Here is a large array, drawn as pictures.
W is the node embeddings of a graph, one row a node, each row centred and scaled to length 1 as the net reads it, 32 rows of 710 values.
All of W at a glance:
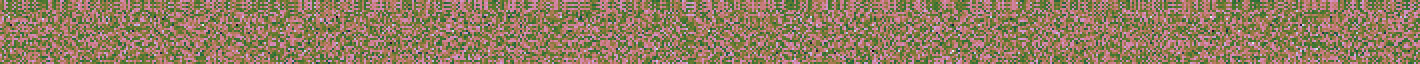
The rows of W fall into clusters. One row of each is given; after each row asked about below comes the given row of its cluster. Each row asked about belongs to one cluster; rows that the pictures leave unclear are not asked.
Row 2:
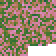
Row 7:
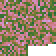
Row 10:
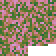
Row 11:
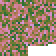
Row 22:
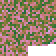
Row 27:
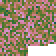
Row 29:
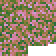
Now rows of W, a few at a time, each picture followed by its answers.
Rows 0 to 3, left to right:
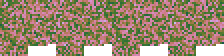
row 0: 2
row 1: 7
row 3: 7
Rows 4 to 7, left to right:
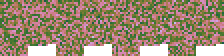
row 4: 2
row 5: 27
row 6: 22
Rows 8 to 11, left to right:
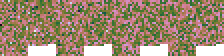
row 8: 22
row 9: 10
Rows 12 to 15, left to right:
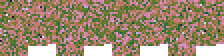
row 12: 2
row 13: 10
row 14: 29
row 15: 10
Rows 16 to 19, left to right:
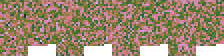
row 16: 27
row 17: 11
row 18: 22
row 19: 10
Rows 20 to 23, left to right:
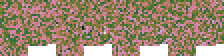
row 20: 2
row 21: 22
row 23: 27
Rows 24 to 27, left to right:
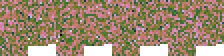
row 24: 11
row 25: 2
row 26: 11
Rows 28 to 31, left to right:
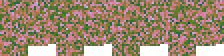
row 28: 7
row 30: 11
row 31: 29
